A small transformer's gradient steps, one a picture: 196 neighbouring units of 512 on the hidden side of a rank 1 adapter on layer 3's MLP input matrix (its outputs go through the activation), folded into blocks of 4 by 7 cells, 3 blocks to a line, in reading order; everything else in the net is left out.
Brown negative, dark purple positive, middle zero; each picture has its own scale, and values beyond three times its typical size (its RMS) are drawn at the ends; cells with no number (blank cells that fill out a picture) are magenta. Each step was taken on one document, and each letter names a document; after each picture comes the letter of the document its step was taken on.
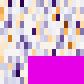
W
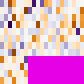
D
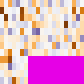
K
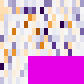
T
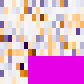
D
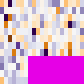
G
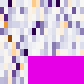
G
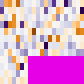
W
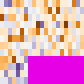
G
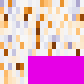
D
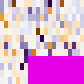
D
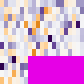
T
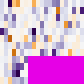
G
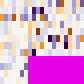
T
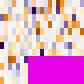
T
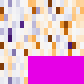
K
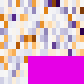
K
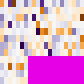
D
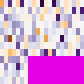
W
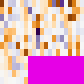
T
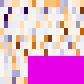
G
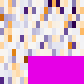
K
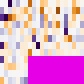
K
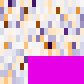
D
